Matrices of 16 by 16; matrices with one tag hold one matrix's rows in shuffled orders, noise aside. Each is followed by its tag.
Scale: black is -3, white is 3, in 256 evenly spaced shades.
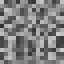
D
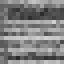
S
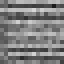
S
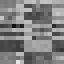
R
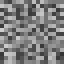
D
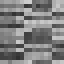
R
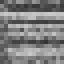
S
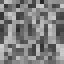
D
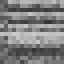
S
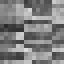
R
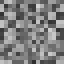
D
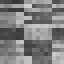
R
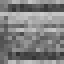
S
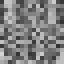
D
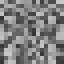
D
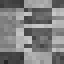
R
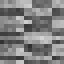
R
